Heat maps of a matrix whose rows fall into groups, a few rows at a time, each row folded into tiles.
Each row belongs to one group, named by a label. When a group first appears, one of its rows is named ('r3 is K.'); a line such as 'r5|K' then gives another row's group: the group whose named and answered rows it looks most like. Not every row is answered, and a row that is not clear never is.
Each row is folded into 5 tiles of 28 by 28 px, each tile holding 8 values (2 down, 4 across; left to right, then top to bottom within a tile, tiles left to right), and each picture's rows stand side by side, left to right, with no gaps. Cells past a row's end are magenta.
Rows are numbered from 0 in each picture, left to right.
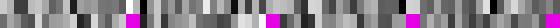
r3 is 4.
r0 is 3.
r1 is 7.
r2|3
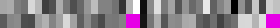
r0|3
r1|7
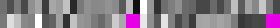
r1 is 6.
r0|4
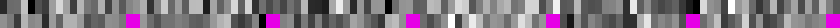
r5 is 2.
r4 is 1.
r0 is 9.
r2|9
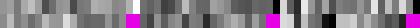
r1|1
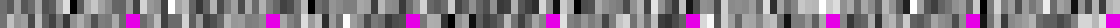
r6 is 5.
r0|4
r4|6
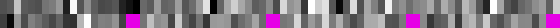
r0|1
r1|4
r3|5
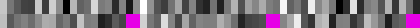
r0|6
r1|6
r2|2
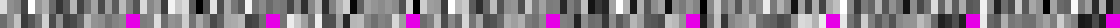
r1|2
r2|4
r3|2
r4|9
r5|7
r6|6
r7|6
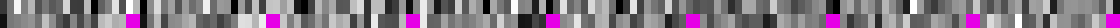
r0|7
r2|6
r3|6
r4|2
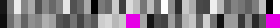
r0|7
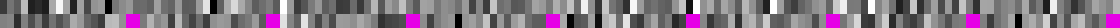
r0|9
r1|4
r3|5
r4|5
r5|5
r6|2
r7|5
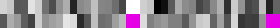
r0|3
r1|6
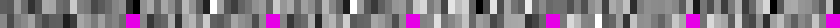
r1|5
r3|2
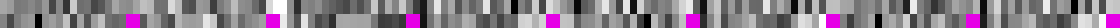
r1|3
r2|6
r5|7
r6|5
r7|7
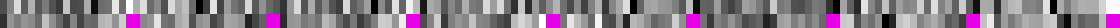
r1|2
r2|7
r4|4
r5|1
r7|3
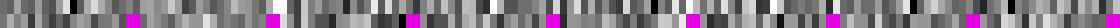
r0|4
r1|3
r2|6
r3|5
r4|7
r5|5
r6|4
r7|9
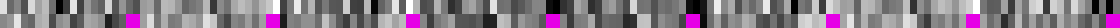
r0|2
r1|3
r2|7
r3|1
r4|1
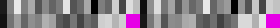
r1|7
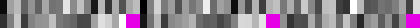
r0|7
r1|7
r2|5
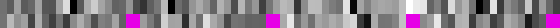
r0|4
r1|9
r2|3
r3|2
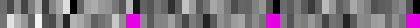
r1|1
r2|1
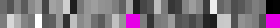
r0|4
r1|1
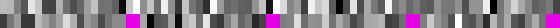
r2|2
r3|4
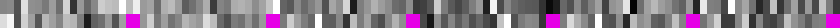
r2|4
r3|1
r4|4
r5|2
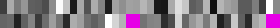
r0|9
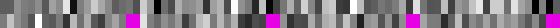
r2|5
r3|6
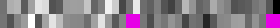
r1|1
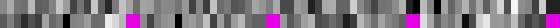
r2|1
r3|6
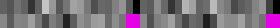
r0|1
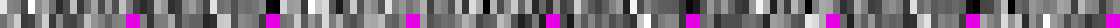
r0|2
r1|1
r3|6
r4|1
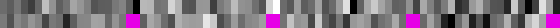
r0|1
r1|3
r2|4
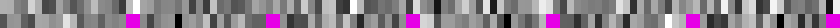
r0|3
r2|5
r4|9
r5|5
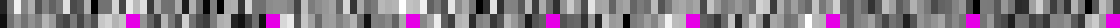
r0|7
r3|2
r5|9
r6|1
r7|9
